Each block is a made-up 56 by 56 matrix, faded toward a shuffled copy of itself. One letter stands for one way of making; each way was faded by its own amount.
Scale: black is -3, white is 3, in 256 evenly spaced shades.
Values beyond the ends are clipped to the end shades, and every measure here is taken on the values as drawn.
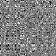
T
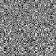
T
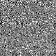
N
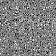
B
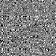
T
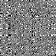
T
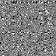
T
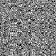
T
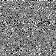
N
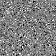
B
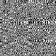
T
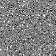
B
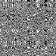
T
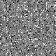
B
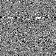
N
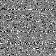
N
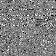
N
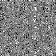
B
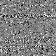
N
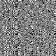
T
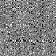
T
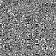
T
